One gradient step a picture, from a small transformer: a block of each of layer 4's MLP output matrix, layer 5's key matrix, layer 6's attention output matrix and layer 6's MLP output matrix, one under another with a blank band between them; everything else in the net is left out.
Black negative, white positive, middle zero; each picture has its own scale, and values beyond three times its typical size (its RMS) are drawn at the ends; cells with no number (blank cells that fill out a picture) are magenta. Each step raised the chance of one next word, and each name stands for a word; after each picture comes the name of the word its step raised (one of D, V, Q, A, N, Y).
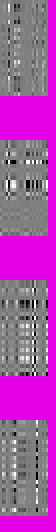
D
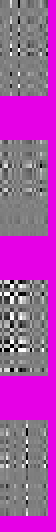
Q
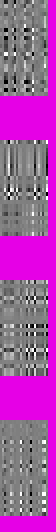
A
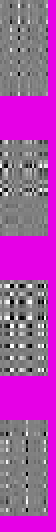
D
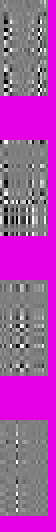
A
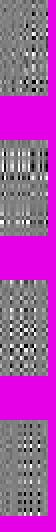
A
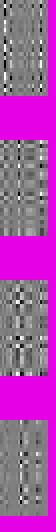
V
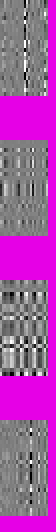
Q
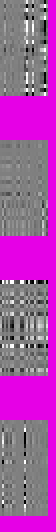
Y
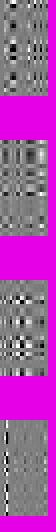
V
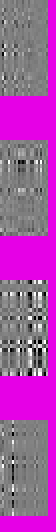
Q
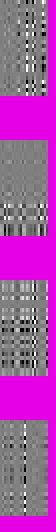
A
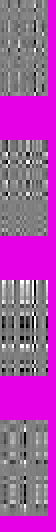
Y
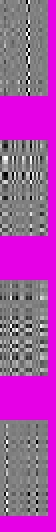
A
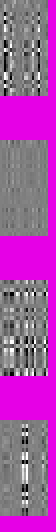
Q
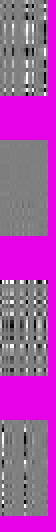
Y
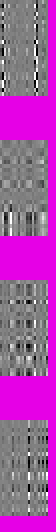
V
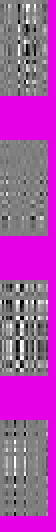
D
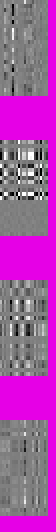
D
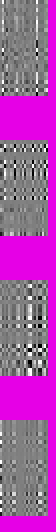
A
